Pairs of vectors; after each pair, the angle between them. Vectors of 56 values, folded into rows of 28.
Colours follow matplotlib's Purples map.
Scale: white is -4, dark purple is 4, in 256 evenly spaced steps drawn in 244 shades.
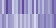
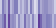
orthogonal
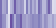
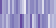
partly aligned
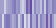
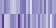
nearly opposite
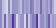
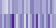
nearly parallel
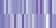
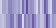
nearly opposite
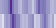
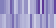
partly aligned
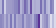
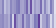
nearly parallel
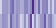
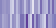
nearly opposite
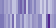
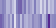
nearly parallel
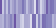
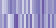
orthogonal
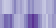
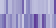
partly aligned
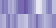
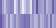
partly opposed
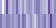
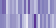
partly opposed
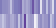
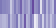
nearly parallel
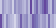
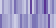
nearly parallel
